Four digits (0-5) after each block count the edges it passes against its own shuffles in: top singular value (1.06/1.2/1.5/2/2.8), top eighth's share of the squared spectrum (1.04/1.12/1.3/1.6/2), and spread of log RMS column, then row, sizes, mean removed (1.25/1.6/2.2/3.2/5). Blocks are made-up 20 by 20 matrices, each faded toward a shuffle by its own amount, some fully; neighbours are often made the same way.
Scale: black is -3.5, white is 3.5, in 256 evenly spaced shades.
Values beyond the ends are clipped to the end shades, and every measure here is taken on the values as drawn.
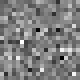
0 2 0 1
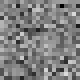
2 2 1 1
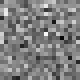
0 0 0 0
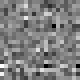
2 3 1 1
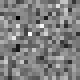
1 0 0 0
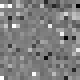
1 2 0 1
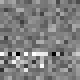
2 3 0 2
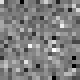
0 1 0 0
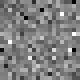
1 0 0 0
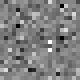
0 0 0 0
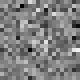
2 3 1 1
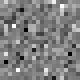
0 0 0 0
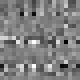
3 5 0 3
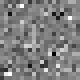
0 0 0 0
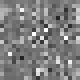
2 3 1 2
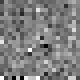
2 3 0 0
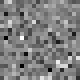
0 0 0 1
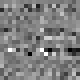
2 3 0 2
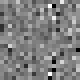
1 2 1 0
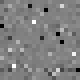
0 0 0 0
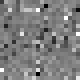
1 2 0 0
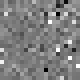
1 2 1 0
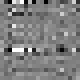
3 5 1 2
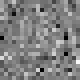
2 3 1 0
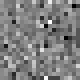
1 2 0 0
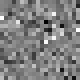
0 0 0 0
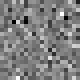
0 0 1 0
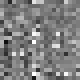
3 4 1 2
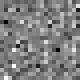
0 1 0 0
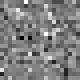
1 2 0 0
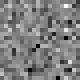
2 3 0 0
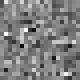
0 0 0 1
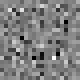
1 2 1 1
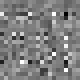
2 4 2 2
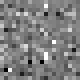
1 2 0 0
